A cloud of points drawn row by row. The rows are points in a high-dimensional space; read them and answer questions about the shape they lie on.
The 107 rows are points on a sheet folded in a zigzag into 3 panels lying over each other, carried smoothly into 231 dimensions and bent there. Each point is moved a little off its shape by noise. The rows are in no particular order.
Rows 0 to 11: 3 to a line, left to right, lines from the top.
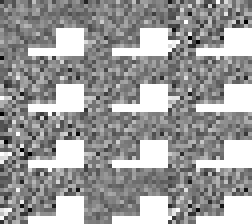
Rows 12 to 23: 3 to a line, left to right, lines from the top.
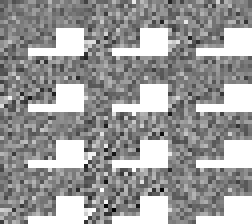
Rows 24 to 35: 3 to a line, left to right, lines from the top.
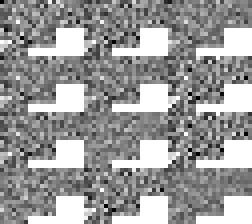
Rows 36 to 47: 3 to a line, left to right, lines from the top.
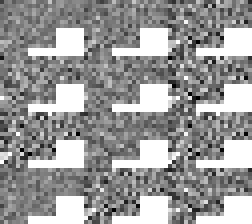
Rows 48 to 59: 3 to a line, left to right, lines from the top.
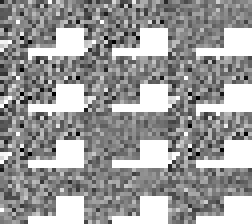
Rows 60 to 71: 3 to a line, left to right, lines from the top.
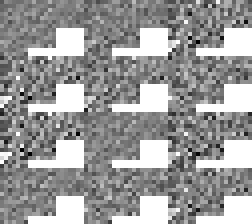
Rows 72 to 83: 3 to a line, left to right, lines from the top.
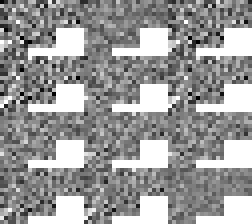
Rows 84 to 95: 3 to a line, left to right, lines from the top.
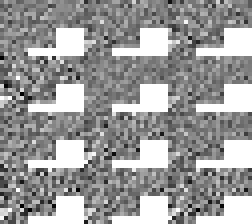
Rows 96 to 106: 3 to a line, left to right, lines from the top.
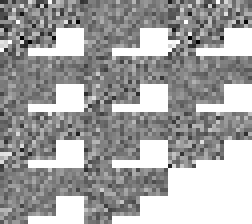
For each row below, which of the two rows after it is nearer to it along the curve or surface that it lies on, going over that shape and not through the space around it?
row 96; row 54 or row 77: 77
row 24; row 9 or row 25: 9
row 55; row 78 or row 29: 29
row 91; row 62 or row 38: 62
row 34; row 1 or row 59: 1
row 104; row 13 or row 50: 13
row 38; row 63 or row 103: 103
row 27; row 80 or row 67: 67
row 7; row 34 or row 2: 2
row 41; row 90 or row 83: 83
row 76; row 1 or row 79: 79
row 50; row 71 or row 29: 71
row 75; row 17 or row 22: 17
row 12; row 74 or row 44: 74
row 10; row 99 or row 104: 99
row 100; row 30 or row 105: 30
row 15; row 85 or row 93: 93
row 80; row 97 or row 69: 69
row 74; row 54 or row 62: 62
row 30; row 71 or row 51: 51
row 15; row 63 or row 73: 73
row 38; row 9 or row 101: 101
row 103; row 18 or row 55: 55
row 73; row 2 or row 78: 78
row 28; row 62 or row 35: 35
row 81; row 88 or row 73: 73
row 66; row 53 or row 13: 13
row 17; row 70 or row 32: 32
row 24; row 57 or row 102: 102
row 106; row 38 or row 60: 38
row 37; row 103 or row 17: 103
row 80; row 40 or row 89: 40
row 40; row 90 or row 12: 90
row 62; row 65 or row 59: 59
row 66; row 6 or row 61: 6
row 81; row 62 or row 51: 51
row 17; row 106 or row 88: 106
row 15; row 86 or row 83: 83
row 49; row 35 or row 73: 35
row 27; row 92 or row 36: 36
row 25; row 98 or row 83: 83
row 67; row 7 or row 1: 1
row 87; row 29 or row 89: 89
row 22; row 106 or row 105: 105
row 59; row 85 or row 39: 85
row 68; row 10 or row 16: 10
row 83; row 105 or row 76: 105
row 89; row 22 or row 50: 50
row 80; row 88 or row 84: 84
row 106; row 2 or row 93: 93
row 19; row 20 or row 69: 69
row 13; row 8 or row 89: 8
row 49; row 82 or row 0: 82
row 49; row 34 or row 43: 34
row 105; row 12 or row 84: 84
